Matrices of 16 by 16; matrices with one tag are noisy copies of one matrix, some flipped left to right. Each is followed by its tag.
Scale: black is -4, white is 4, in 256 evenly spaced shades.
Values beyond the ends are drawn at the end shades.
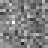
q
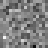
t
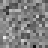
t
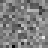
t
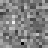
q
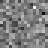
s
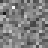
s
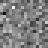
s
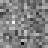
q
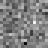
q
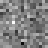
q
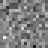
t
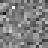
s
